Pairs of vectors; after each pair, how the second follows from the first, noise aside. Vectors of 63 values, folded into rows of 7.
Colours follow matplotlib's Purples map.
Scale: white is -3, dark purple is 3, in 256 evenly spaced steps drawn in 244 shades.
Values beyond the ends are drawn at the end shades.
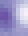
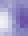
reversed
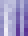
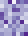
shuffled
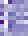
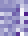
reversed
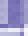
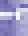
wrapped around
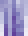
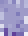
partly zeroed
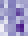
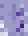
partly zeroed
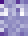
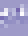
partly zeroed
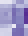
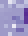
partly zeroed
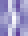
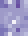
partly zeroed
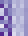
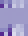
partly zeroed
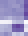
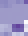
partly zeroed
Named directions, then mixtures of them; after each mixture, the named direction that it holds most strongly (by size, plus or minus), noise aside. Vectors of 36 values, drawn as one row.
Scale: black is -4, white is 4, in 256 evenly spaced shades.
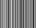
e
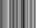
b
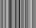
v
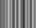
b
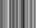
b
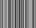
v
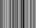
b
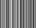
e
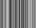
v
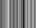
b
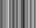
b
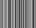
v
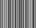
e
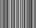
v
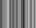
b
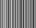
e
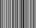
e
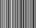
e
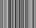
v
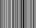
e
